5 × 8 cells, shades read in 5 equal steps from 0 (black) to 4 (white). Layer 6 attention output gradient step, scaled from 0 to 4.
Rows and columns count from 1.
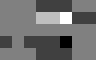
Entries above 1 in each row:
5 6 8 3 5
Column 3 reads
2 2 2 1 2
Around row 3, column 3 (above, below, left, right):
2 1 2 2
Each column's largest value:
2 2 2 3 3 4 2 2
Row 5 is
2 2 2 1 1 1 2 2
